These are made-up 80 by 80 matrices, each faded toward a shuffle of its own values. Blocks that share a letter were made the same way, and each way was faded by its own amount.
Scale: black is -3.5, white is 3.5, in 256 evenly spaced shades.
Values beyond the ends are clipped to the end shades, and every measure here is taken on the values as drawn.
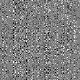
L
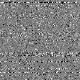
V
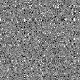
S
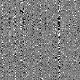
L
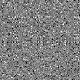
S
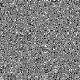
S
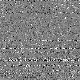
V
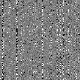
L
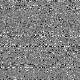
V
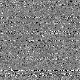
V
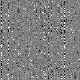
L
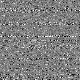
V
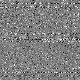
V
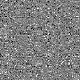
S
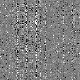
L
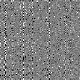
L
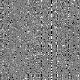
L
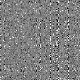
L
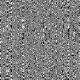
L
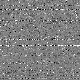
V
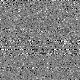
V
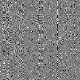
L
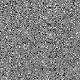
S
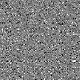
S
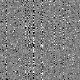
L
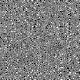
S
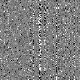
L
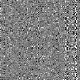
L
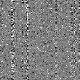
L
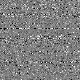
V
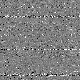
V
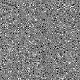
S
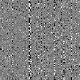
L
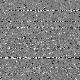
V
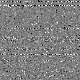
V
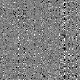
L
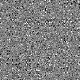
S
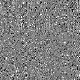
S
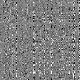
L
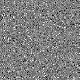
S
